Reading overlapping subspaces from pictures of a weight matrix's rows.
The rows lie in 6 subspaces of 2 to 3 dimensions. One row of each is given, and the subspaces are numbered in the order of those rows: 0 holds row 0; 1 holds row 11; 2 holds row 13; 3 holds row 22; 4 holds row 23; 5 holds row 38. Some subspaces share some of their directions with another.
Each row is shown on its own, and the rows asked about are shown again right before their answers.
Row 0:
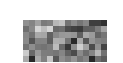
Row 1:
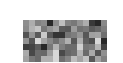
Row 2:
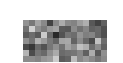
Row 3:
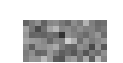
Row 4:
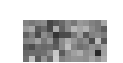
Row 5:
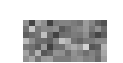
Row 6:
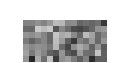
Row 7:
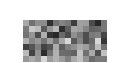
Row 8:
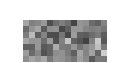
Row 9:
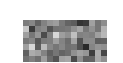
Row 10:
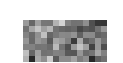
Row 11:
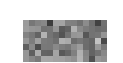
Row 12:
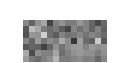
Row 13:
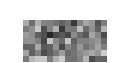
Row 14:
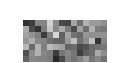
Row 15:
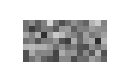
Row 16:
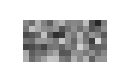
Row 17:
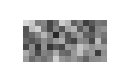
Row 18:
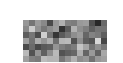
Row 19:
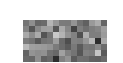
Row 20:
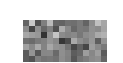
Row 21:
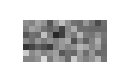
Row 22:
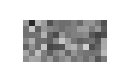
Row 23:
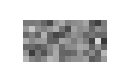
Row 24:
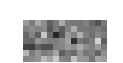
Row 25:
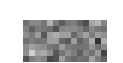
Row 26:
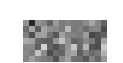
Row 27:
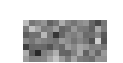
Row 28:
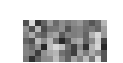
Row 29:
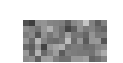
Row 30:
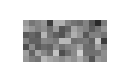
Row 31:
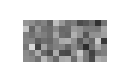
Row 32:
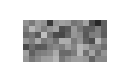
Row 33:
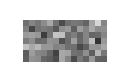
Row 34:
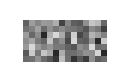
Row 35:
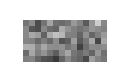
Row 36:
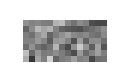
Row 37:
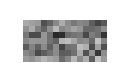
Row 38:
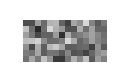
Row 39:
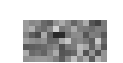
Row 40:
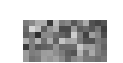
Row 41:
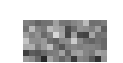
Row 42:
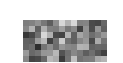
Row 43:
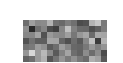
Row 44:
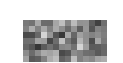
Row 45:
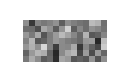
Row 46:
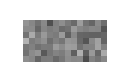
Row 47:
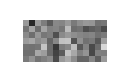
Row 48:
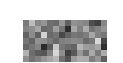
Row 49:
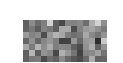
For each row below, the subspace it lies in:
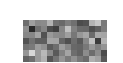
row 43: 4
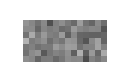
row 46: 2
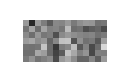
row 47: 3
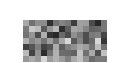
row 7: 2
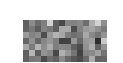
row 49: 1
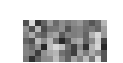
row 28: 3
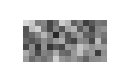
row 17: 5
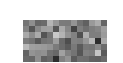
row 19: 0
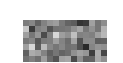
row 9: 1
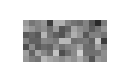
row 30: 1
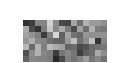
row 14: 5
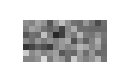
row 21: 4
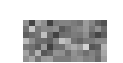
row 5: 3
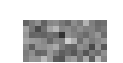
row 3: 5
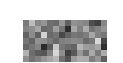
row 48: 3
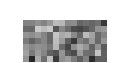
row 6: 0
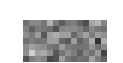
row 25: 4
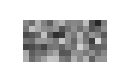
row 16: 2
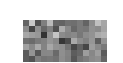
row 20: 3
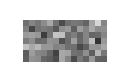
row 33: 2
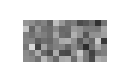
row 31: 1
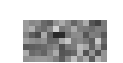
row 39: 5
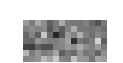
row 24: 4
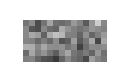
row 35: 2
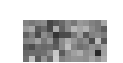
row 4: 0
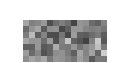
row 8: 2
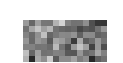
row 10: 0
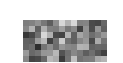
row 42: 2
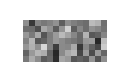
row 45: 3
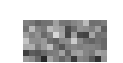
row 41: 4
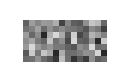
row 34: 4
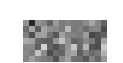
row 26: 3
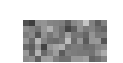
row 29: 5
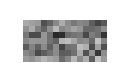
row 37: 5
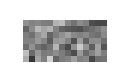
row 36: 0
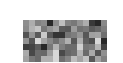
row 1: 3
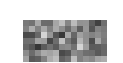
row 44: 2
